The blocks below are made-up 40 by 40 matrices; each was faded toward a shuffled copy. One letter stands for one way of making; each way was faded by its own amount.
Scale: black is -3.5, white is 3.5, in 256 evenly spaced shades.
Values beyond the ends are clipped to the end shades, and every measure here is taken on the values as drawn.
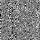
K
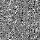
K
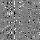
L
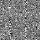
K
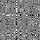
L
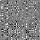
L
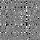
L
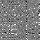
L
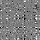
L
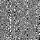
K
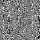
K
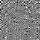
L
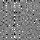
L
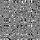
L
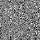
K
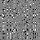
L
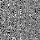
K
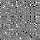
L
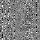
K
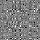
L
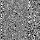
K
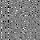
L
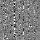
K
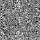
K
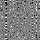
L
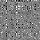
L
